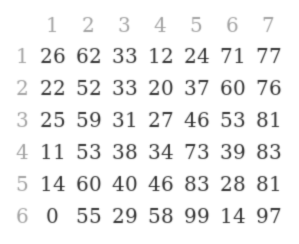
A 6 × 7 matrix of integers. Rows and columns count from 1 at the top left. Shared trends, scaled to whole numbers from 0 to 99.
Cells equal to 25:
1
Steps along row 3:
up down down up up up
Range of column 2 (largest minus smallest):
10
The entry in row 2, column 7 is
76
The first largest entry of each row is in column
7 7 7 7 5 5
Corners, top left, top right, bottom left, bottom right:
26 77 0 97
